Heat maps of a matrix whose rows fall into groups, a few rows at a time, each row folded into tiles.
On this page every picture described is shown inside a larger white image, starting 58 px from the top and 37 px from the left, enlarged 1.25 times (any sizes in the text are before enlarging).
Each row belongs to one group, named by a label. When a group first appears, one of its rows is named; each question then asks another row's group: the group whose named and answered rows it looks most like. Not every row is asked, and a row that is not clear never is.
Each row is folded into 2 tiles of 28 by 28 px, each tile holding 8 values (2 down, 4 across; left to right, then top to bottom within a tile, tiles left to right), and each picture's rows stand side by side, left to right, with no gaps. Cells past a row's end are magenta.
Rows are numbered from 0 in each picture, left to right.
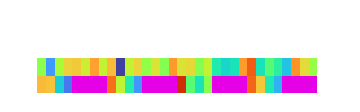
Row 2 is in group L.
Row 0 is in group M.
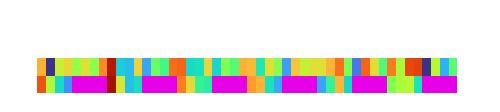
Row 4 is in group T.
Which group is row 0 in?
M
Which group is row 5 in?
T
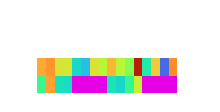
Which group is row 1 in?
T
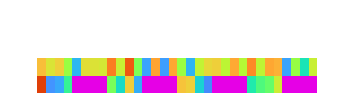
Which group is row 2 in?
M
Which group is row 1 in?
T
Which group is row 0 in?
L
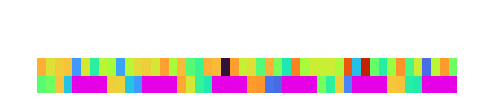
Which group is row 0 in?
T
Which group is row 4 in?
T
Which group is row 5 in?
L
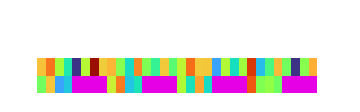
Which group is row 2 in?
T
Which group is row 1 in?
M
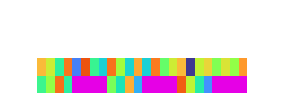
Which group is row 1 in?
T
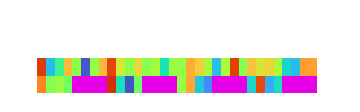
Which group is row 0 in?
M
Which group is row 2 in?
L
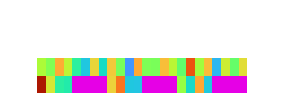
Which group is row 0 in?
L
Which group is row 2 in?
T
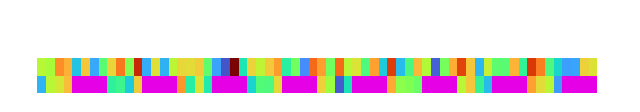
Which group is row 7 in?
L
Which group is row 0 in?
T
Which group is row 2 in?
L
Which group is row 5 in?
M
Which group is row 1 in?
T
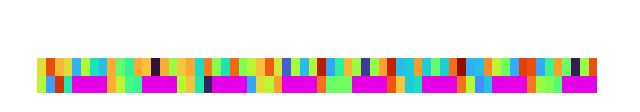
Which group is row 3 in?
T
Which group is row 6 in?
M
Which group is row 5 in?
M
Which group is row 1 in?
M
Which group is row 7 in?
M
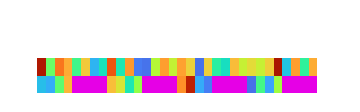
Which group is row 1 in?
L
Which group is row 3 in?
T
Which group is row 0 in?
T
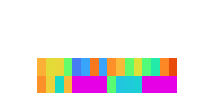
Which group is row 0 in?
L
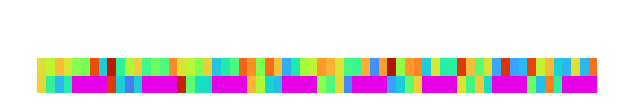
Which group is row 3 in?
L
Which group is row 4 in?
T
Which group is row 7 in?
T
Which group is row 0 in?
L
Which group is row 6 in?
T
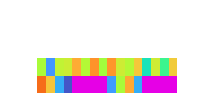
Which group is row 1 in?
T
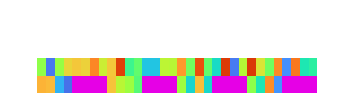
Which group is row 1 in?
L
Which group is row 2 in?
T
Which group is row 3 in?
T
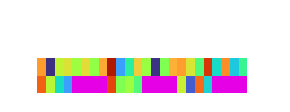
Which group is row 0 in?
M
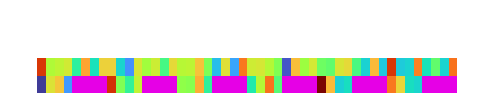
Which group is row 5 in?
M
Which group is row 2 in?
T
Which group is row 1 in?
M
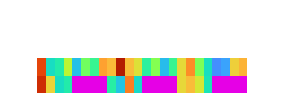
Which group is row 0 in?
M
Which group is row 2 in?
L
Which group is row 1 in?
T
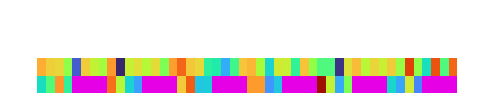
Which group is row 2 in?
L
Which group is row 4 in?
M
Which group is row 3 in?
M
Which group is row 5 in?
T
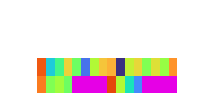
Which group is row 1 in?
M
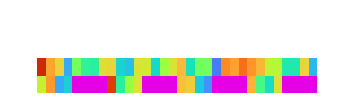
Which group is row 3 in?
L
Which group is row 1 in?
M
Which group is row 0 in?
L
